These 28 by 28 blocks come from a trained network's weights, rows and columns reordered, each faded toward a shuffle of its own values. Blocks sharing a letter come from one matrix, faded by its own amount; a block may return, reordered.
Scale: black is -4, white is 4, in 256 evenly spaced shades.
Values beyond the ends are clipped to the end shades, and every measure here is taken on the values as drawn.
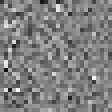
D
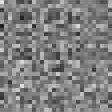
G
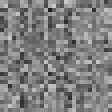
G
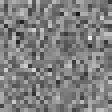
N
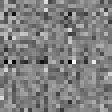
D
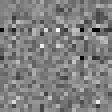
D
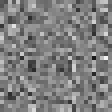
G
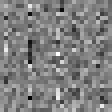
D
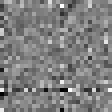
D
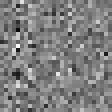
N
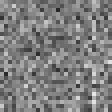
N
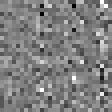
D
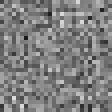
N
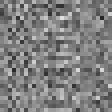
G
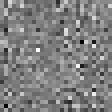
D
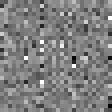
D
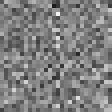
N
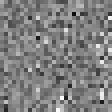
D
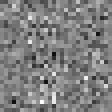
D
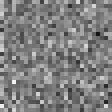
N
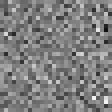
N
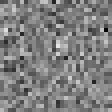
N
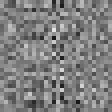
G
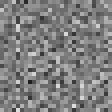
N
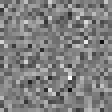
N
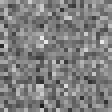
N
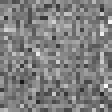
N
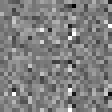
D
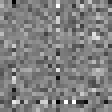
D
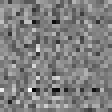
D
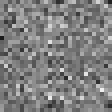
N
